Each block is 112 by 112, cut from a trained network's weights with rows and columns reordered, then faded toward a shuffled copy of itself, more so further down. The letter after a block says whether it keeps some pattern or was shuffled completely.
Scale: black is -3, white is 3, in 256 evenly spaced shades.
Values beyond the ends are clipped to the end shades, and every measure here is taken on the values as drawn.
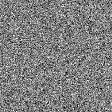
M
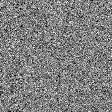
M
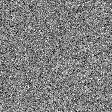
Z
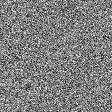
M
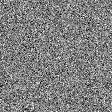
Z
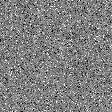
Z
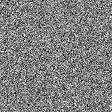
M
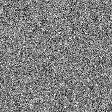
M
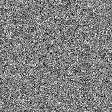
M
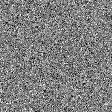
Z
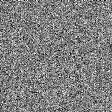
M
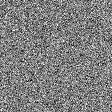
Z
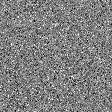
Z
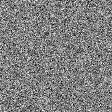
M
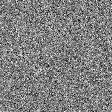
Z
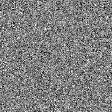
M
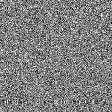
M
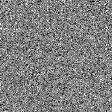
M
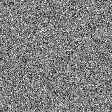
Z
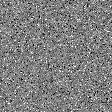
Z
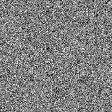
M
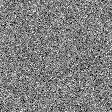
Z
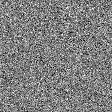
Z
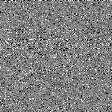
M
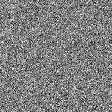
M
